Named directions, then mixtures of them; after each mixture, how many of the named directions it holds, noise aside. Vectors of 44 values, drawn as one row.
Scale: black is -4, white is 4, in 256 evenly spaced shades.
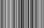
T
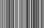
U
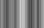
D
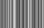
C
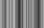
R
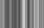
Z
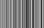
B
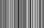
one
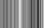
two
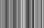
three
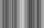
one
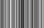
two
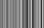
three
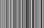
one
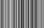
one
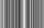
three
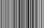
three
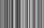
three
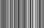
one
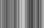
one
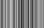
one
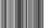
one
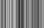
three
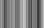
two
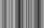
one
